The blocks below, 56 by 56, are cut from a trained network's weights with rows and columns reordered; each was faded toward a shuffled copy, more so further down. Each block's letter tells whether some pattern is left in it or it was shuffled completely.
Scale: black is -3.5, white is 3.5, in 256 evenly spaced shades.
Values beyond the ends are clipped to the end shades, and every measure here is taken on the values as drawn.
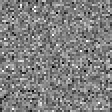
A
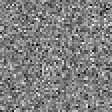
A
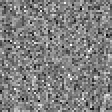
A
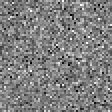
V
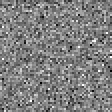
V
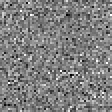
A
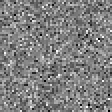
V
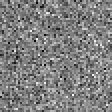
A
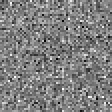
A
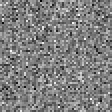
A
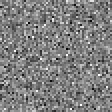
V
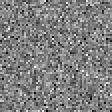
V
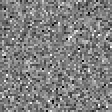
V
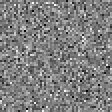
V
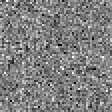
A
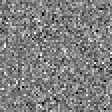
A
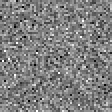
V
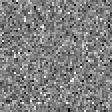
V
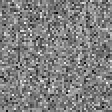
A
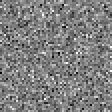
V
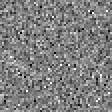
V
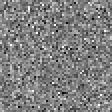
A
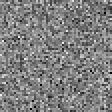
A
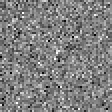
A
